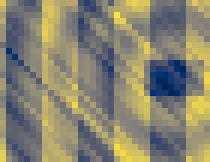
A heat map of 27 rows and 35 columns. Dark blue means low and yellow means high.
An odd patch, lower than its surroundings, sits in the middle right. The middle right is the ninth with the lowest average. The values follow a bell shape. Upright stripes repeat 3 times across the table. There is no overall slope. Rings spread out from the middle right.
